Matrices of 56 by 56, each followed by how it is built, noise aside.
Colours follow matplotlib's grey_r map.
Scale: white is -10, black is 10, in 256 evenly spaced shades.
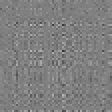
low rank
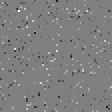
sparse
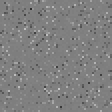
sparse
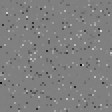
sparse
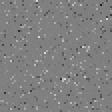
sparse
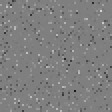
sparse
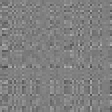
low rank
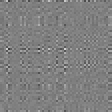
low rank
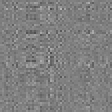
low rank
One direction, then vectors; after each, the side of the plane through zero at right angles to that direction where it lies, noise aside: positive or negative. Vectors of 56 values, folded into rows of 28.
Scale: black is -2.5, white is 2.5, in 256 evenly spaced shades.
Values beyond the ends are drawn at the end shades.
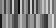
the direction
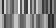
negative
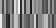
negative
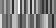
negative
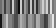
positive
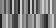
positive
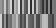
negative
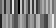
positive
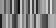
positive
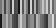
positive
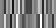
negative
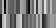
positive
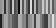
positive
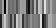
positive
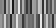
negative
